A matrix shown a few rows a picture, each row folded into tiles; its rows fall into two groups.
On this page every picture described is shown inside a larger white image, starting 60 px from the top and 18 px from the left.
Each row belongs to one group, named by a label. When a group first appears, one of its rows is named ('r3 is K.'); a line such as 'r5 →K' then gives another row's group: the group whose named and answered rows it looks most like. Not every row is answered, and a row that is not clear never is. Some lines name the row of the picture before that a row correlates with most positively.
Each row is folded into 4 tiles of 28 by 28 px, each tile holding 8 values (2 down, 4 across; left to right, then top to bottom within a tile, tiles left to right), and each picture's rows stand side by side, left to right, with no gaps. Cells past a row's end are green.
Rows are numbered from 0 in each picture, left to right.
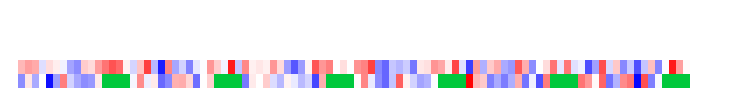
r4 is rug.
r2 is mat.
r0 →mat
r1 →mat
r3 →mat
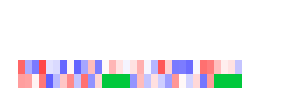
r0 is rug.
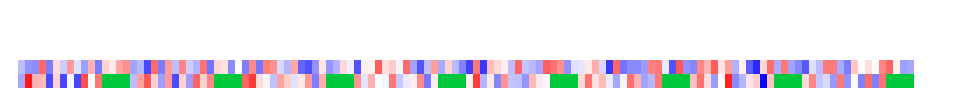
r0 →rug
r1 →rug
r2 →rug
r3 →rug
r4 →rug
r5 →mat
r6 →rug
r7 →rug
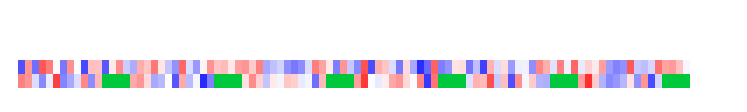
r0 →rug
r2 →mat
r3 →rug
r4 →rug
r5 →rug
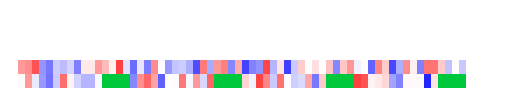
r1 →rug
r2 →rug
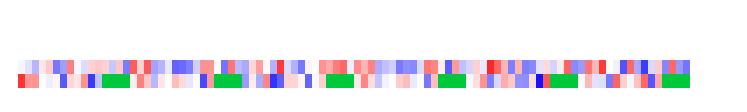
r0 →rug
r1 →mat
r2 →mat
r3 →mat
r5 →rug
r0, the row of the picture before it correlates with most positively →3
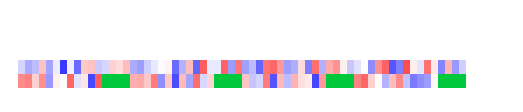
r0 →rug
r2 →rug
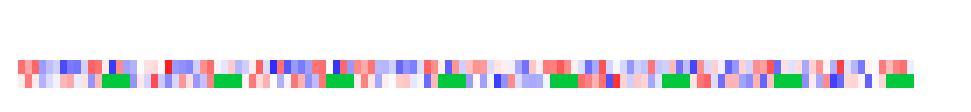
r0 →mat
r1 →mat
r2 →mat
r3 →mat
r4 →mat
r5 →rug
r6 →rug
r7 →mat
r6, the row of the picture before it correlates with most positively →3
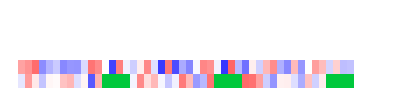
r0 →mat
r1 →mat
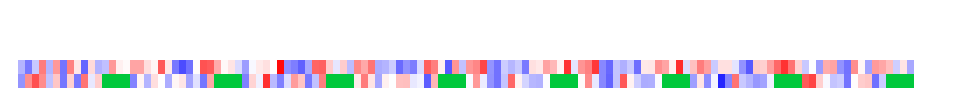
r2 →mat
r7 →rug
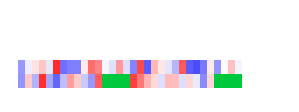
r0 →mat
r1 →rug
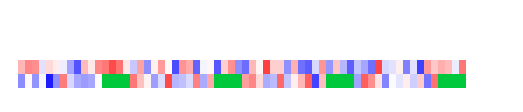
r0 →mat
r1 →rug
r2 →rug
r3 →rug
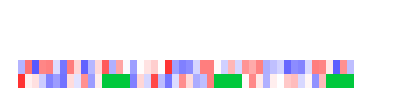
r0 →rug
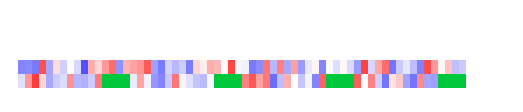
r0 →rug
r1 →mat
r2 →rug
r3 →rug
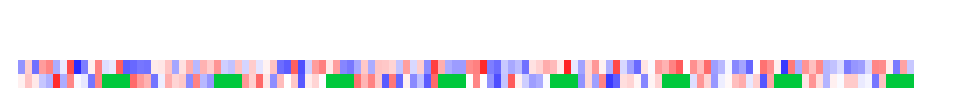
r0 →rug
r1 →rug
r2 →rug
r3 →rug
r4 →mat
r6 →mat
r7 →mat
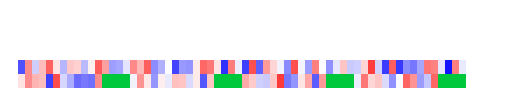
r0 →rug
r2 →rug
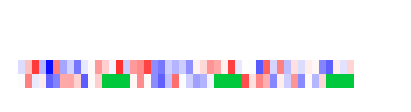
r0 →mat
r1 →mat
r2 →rug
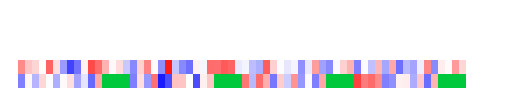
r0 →mat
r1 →mat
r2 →rug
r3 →rug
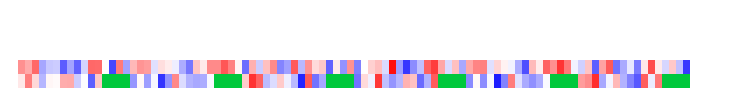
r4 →mat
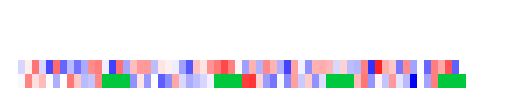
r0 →mat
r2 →rug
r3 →rug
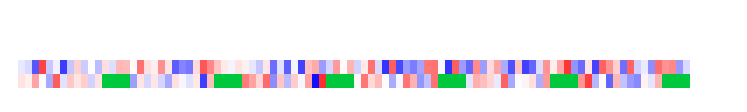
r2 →rug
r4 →rug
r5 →rug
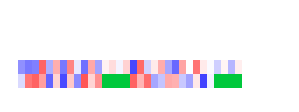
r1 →rug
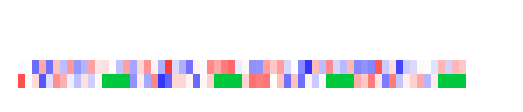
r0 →rug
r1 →mat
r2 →rug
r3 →rug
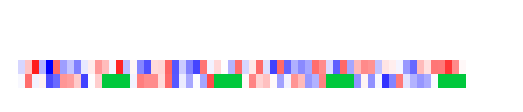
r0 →mat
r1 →rug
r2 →mat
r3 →mat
